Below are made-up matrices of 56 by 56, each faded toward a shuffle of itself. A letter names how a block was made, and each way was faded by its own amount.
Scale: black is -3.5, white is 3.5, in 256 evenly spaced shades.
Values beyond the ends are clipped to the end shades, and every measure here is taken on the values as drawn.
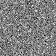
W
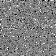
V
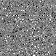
V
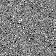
W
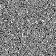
W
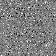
V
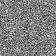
V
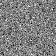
W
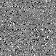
V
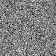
W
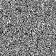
W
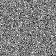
W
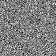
W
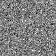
W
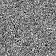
W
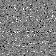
V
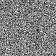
W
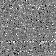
V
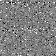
V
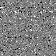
V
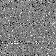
V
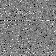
V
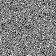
W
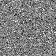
W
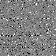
V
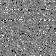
V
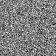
W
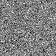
W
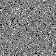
V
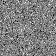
W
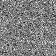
W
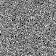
W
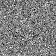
W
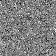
W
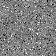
V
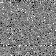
V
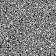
W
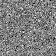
W
